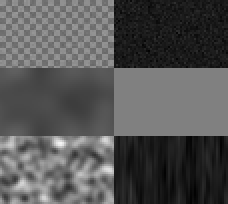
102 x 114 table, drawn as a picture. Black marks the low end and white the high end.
It is made of 3 by 2 panels. Panel 1,1: middling, checkered. Panel 1,2: very low, fine-grained, faint in contrast. Panel 2,1: low, smooth, faint in contrast. Panel 2,2: middling, flat. Panel 3,1: middling, blotchy, strong in contrast. Panel 3,2: very low, streaked downward, faint in contrast.
